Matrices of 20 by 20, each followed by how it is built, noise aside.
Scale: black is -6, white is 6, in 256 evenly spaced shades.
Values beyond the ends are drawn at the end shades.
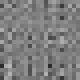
low rank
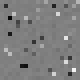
sparse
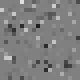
sparse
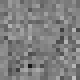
low rank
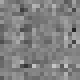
low rank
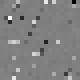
sparse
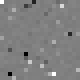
sparse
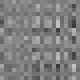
low rank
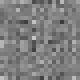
low rank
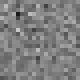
low rank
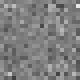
low rank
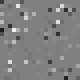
sparse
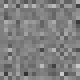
low rank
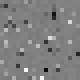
sparse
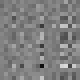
low rank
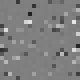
sparse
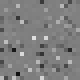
sparse
